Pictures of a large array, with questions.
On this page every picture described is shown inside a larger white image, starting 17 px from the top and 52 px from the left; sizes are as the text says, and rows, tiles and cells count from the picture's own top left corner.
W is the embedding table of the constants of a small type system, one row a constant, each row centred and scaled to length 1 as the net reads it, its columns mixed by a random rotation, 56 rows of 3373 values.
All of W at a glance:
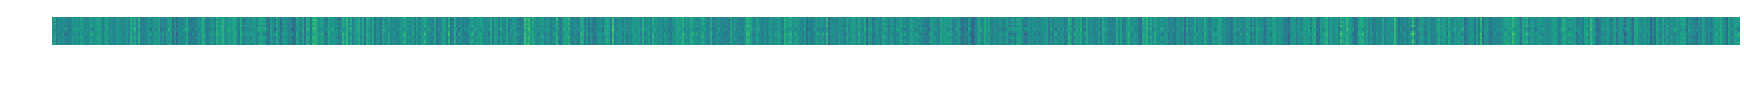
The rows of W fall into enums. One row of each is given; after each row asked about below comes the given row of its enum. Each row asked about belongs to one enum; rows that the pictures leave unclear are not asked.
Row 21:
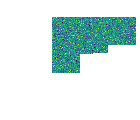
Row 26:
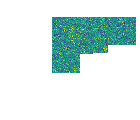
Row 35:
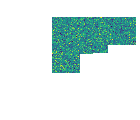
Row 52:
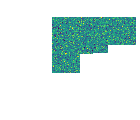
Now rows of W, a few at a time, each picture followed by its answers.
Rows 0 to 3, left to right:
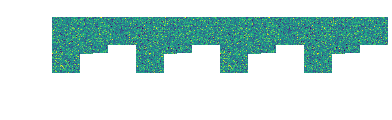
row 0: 35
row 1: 52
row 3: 52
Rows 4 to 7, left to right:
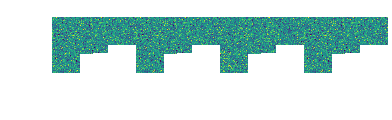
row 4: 21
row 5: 21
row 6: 35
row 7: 21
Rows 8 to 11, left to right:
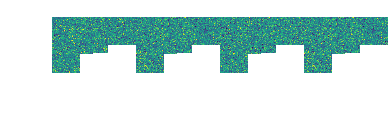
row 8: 26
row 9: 35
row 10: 52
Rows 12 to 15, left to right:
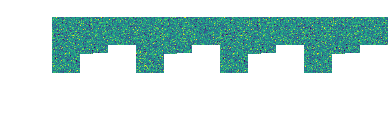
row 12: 21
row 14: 21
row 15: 52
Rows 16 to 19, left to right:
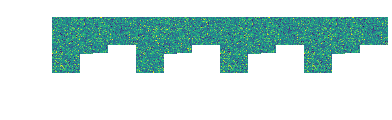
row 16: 35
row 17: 26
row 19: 35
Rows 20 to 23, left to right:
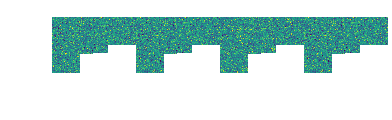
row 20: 52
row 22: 26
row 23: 21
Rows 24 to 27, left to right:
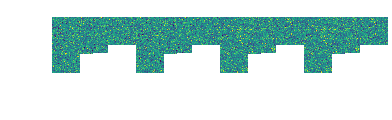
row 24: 52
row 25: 21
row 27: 26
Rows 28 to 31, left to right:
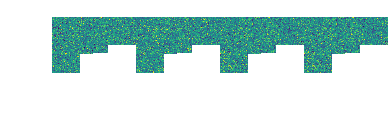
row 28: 52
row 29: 26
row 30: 35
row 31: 35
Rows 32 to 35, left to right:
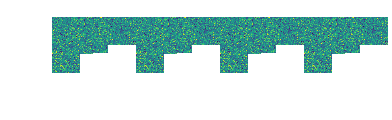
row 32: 35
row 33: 35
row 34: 35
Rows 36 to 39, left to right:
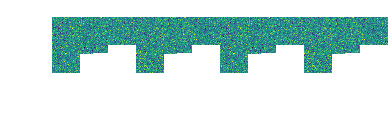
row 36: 52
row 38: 52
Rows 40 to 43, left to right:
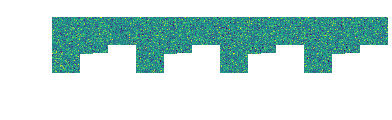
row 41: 21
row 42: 52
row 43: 21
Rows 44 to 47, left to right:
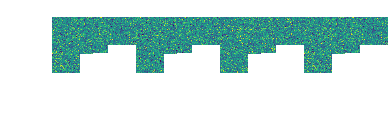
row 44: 35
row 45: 21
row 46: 26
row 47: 35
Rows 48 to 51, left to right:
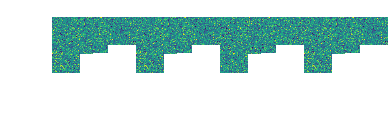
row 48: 35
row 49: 35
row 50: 52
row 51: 35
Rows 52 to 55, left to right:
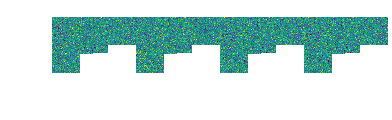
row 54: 21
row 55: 21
